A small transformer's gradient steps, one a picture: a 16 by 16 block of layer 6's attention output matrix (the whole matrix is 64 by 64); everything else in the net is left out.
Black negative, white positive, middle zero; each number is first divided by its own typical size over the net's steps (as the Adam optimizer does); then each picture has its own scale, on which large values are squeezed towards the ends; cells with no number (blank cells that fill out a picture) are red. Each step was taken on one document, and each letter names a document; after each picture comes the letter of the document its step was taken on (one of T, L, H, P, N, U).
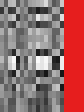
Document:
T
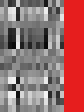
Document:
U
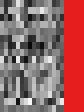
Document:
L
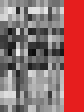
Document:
U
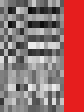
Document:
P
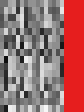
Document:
U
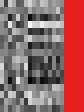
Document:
P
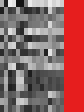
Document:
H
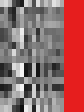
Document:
H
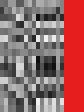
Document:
H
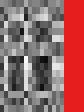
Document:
L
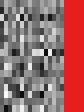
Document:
L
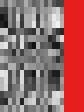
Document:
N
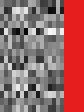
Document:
P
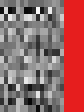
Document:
L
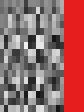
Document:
P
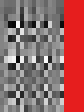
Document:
U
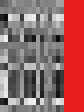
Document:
N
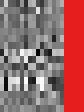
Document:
L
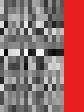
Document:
P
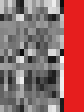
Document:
H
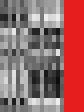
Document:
N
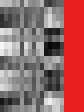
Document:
N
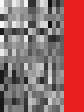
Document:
P
